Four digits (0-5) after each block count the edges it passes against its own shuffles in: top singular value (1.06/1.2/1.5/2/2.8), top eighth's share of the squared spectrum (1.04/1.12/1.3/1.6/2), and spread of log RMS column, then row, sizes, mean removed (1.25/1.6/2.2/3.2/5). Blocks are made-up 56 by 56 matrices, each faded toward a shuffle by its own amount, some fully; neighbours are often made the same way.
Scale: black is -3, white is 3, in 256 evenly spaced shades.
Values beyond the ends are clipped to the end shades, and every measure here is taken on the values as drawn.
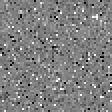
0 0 0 0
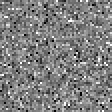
1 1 0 0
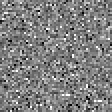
0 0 0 0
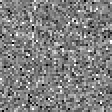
1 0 0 0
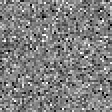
1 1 0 0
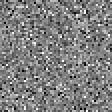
2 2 0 1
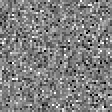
0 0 0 0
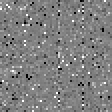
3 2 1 0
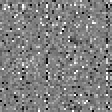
3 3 2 1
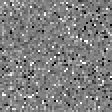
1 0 0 0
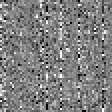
2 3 3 0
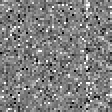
1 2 1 0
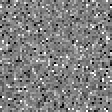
0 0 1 0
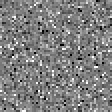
0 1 1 0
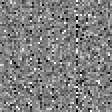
2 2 2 0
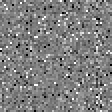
1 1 1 0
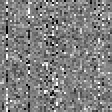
2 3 3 0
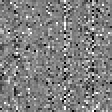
2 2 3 0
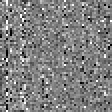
2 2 3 0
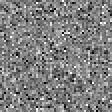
3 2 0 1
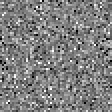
1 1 0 0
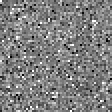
2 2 0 0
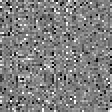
4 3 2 1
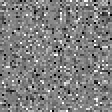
3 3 1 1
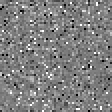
2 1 0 0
